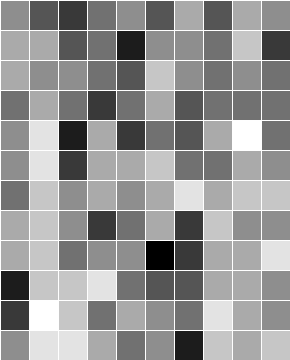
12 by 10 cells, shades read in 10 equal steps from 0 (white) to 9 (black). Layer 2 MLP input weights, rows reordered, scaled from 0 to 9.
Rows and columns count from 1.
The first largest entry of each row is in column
3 5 5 4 3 3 1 4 6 1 1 7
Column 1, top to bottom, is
4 3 3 5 4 4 5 3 3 8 7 4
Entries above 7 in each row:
0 1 0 0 1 0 0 0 1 1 0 1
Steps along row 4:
down up up down down up down same same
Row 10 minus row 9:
5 0 -3 -3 1 -3 -1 0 0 3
